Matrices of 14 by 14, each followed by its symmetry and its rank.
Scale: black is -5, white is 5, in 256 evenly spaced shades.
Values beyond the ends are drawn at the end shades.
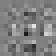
antisymmetric, rank two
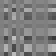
neither, rank one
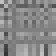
neither, rank two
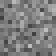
neither, full rank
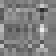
neither, rank two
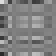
neither, rank one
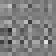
neither, rank two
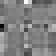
antisymmetric, rank two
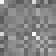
symmetric, rank three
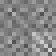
symmetric, rank three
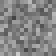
neither, full rank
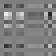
neither, rank one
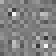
symmetric, rank three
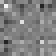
symmetric, rank three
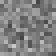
neither, full rank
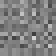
neither, rank two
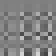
neither, rank one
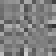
antisymmetric, rank two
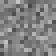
neither, full rank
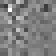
neither, rank three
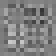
antisymmetric, rank two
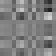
neither, rank one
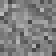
neither, full rank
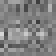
neither, rank three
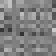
neither, rank three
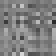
antisymmetric, rank two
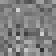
neither, rank three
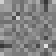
symmetric, rank three
